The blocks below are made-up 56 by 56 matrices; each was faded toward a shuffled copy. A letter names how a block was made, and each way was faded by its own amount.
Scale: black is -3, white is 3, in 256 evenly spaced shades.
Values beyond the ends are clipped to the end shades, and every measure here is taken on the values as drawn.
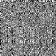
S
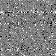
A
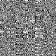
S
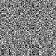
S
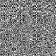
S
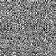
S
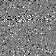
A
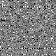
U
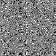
U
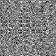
S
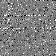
A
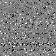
A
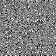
U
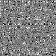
U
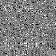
U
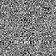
S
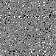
A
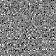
U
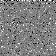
A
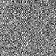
S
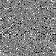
U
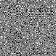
U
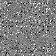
A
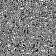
U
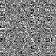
S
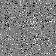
A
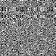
S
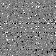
A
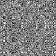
S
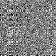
S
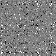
A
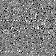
A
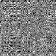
S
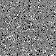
A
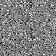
U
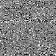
U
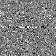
U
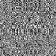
S
